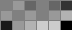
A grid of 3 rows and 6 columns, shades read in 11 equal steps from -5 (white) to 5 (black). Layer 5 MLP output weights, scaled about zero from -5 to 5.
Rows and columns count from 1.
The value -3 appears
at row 3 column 4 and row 3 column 5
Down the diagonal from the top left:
0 0 -2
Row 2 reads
-1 0 -1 0 -1 -2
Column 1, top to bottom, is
0 -1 4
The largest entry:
5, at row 3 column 6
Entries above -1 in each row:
5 2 2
